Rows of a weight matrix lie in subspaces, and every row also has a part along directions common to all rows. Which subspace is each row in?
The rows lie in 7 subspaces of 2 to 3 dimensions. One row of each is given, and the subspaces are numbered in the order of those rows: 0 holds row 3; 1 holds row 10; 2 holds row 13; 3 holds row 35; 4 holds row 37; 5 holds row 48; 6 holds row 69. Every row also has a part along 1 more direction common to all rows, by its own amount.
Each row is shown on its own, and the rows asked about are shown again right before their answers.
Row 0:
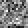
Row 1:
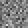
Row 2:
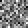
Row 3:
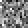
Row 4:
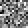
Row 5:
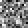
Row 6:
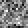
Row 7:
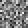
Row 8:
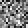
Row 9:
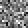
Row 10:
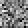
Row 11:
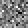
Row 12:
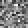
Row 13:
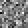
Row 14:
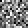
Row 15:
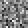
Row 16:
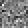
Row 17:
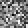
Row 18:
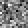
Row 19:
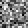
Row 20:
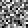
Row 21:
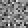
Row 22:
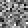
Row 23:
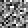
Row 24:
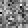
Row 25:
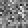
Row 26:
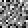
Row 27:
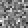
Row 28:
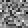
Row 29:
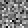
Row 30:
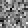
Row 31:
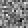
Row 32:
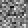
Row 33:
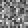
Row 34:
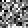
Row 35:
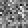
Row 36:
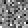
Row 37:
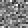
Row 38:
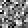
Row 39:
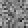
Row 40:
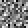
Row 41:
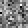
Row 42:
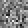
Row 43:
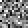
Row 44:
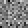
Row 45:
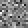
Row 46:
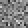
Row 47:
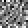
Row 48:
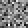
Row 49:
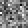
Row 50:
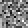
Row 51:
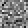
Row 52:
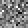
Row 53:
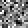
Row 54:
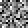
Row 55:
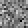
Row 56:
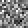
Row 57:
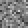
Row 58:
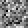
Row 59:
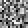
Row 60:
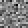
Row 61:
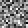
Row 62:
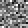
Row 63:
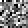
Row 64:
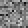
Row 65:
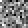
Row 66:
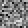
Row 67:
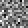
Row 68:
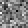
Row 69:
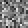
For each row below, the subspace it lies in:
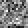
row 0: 6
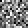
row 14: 2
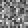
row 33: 6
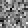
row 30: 0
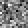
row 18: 3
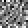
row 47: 5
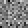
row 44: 5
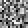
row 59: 6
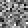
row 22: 0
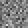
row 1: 6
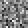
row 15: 6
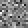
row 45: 0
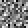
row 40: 5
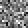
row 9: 5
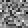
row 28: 2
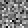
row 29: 6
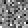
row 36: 5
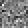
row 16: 1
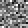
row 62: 4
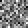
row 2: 2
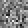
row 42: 6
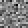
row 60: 4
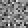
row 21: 5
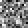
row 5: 0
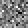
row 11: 3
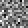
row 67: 0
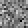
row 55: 1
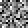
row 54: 6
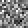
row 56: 1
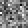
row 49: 3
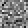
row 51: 1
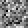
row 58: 6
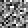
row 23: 0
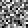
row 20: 4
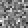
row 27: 0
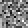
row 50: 2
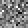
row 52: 3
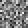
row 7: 2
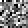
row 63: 4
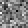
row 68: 3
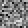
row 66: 1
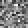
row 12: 4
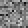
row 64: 1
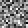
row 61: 4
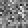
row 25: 3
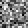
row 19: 3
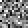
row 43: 0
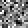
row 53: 2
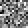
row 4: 1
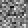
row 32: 0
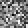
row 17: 4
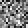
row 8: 4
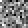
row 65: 0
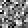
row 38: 2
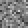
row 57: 2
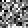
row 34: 1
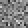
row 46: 5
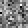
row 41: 3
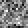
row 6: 6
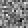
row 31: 1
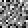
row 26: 5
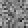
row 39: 1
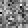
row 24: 3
